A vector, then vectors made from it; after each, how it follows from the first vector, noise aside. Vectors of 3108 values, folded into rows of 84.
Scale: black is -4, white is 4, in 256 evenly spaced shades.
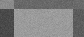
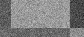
reversed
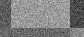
reversed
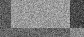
reversed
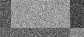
reversed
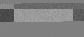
partly zeroed
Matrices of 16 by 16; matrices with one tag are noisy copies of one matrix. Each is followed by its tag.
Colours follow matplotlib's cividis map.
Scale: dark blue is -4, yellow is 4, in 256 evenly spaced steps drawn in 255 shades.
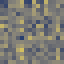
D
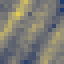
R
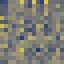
D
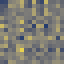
D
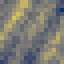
R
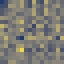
D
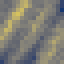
R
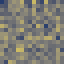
D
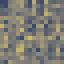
D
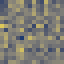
D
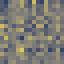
D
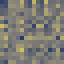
D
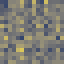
D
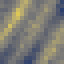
R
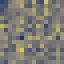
D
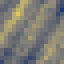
R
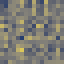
D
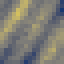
R
